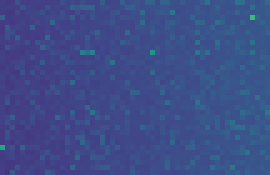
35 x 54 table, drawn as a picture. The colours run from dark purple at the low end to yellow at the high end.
The grain is fine, like static. No single row or column stands out from its neighbours. The field climbs toward the right. There are no regular stripes. The values are skewed, with a long tail toward high values.
